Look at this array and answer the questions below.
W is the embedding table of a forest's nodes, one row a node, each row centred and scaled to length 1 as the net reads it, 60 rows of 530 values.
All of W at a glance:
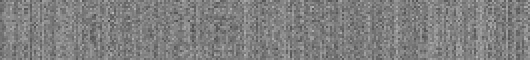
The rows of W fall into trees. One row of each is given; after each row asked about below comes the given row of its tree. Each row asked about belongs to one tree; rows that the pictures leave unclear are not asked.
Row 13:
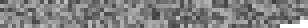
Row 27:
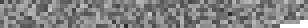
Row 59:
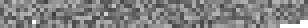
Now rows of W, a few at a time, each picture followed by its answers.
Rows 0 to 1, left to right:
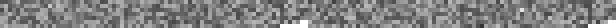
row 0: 13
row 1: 13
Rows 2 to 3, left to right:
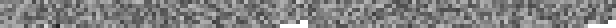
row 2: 27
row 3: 59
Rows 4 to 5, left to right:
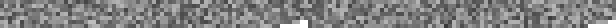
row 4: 13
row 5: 27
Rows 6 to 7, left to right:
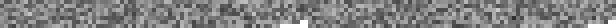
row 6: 59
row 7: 59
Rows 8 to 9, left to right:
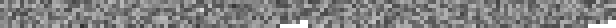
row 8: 13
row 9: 13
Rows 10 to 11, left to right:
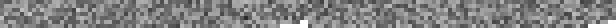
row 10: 59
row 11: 13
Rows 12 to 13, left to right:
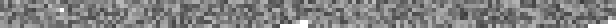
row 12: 13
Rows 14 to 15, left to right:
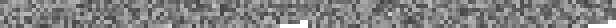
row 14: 59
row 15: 13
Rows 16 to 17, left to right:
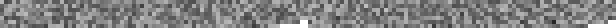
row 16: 59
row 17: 27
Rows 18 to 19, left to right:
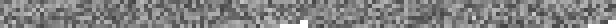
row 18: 59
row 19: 59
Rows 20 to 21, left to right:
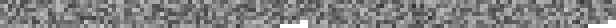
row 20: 13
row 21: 13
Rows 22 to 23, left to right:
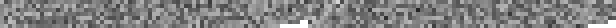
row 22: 59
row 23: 27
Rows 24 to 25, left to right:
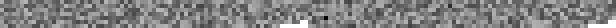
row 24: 59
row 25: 59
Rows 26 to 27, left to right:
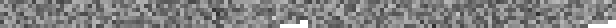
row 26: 27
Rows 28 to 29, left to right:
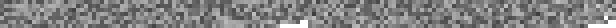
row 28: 59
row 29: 27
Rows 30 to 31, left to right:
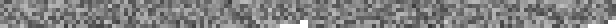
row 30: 59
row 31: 59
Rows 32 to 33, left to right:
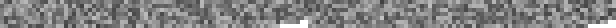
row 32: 59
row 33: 13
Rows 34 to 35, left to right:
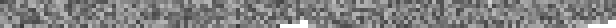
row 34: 13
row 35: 59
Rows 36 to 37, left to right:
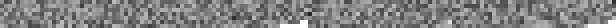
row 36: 59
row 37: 59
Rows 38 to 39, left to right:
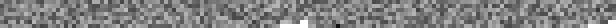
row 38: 59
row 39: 59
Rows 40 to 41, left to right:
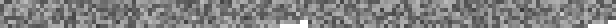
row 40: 59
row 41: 27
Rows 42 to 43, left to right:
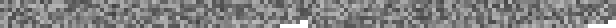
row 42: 13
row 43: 59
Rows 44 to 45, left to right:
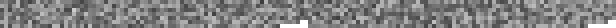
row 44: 13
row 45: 27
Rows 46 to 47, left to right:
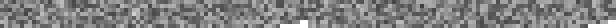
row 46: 13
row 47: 13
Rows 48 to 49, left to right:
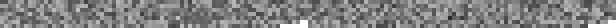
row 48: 13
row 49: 13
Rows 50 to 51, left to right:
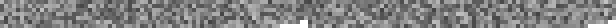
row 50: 59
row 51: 27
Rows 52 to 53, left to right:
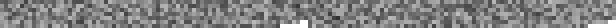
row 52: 13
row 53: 27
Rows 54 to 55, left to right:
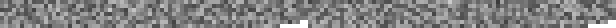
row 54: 13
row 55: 13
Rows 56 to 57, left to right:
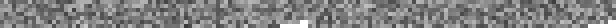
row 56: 27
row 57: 13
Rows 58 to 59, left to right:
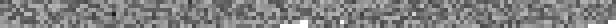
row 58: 13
